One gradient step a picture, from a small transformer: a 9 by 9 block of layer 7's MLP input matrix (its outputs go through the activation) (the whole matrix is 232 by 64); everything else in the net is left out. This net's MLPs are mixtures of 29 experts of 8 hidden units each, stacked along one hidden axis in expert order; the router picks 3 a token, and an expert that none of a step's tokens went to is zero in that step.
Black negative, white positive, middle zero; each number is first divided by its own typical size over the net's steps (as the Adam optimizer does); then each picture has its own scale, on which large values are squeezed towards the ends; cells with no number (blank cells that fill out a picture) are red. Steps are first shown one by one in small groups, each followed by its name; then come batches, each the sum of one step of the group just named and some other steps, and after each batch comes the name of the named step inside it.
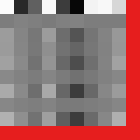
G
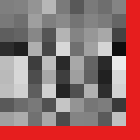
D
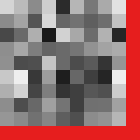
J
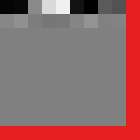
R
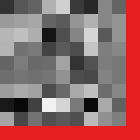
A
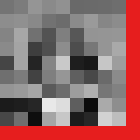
A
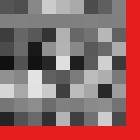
R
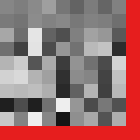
D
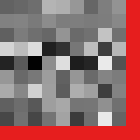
J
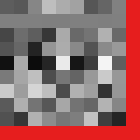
R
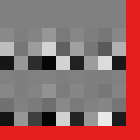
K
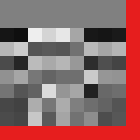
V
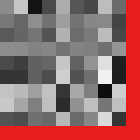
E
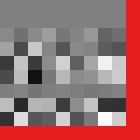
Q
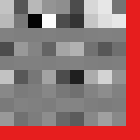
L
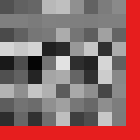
V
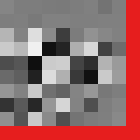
K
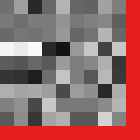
E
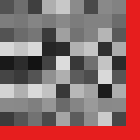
E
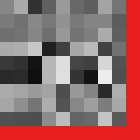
E
